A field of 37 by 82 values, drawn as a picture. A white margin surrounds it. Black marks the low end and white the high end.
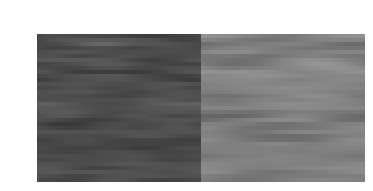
The table splits into one row of 2 panels. Panel 1,1: low, streaked across, faint in contrast. Panel 1,2: middling, streaked across, faint in contrast.
